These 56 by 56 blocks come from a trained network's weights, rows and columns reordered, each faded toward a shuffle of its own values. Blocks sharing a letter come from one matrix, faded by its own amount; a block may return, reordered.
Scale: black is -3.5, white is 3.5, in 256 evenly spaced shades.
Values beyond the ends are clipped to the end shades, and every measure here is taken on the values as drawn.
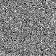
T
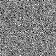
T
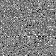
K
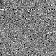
K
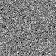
T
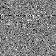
K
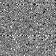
K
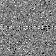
K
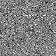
K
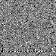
K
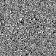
T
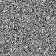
T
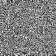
T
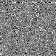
K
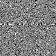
K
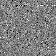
K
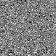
K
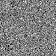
T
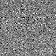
K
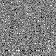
K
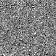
T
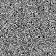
T
